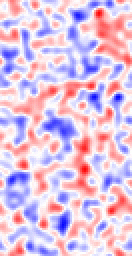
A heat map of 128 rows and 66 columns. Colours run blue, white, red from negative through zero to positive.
No regular stripes run through it. No lone cell stands out from its neighbours. The values follow a bell shape. Overall the values sit about 50% of the way up the scale. The texture is blotchy.
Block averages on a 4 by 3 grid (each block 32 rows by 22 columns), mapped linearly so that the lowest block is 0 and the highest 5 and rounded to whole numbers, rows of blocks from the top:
2 0 5
2 2 1
2 3 2
1 1 4
